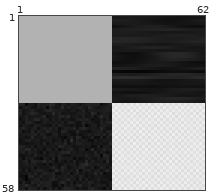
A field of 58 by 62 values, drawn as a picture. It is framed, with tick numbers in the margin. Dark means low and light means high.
The table splits into 2 rows of 2 panels. Panel 1,1: high, flat. Panel 1,2: very low, streaked across, faint in contrast. Panel 2,1: very low, fine-grained, faint in contrast. Panel 2,2: very high, checkered, faint in contrast.
